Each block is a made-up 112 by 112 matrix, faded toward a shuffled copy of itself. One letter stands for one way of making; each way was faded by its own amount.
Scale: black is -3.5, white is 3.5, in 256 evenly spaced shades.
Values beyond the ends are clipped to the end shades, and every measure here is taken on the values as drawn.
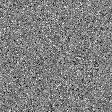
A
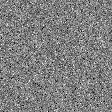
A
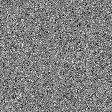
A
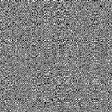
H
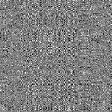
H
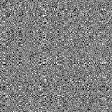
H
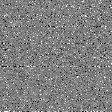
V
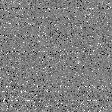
V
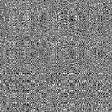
H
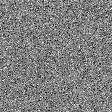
A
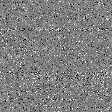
V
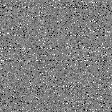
V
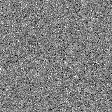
A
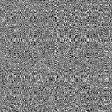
H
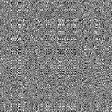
H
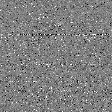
V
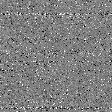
V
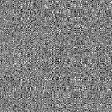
H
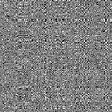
H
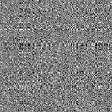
H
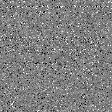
V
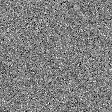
A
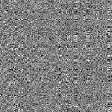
H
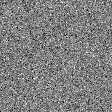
A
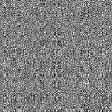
H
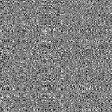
H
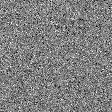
A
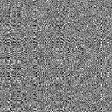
H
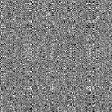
H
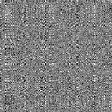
H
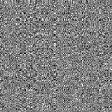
H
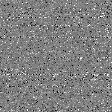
V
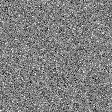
A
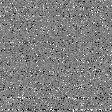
V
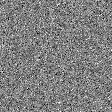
A
